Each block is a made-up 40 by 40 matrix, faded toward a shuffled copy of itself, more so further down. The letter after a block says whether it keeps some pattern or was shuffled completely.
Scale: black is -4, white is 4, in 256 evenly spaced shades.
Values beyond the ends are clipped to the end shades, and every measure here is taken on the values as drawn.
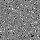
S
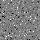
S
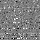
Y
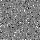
S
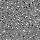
S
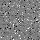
S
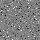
S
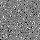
S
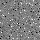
S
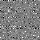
Y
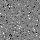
S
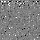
Y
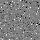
S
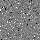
S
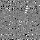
Y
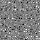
Y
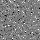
S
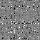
Y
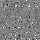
Y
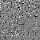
Y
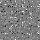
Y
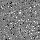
S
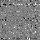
Y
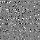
Y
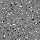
S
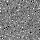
S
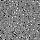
S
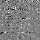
Y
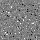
S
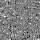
S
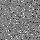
S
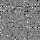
Y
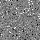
S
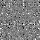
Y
